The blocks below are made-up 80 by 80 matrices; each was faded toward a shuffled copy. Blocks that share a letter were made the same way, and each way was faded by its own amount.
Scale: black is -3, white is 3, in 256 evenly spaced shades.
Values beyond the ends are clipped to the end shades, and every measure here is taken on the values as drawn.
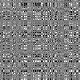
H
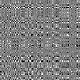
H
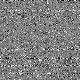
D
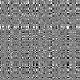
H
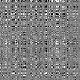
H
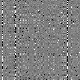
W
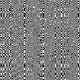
W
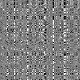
W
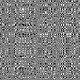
H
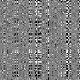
W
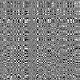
H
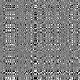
H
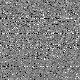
D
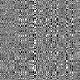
W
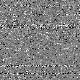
D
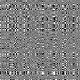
H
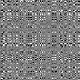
H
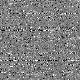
D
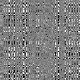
W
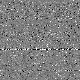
D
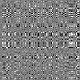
H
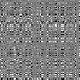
H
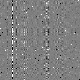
W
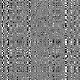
W
